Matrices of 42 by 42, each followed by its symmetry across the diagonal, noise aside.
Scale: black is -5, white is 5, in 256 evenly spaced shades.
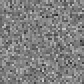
neither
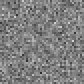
antisymmetric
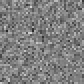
antisymmetric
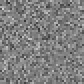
antisymmetric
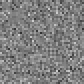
antisymmetric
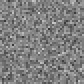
neither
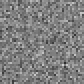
antisymmetric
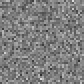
neither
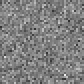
neither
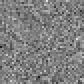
antisymmetric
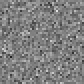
antisymmetric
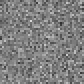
neither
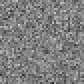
neither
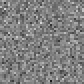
neither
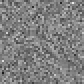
antisymmetric
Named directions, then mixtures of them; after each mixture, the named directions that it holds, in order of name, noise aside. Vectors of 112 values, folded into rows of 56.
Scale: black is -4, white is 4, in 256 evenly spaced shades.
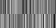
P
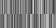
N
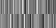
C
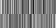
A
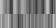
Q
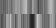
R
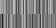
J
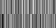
A, J, N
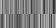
A, J, N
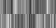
P, Q, R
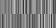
J, N, P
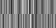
A, Q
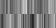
P, R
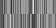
A, N, R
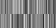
C, N, P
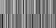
J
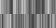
J, Q, R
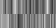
P, Q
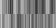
Q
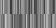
N, Q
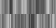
Q, R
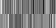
A, Q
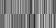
N, P, R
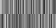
A, J, N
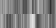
R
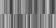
N, Q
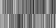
A, P, Q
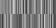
J, N, P
